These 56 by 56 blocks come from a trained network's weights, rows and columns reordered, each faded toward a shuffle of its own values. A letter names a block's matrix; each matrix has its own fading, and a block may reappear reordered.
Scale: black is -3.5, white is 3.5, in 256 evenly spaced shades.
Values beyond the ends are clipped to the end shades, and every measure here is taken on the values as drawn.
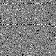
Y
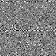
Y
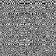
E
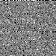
Y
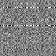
E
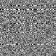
E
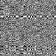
E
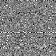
Y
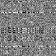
E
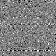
Y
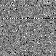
Y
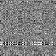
E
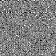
Y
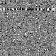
Y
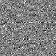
Y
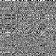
E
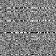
E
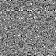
Y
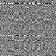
E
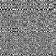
E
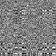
E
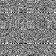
E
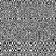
E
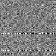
E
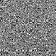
Y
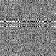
E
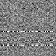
E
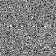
Y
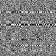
E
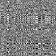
E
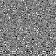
Y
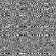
E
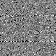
Y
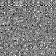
Y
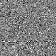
Y
